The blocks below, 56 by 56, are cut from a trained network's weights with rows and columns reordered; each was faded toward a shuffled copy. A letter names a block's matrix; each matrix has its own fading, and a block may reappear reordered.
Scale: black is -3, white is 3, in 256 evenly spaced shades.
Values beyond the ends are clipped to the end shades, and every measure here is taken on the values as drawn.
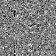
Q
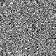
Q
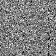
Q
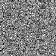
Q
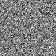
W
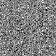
Q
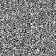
Q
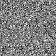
W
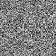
W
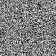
W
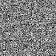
W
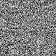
W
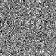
Q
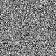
W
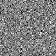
Q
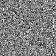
Q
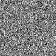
W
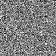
W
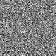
W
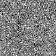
Q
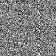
Q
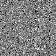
Q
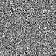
W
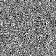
W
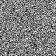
W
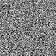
W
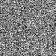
W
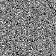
Q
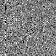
W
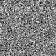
W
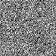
W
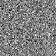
Q
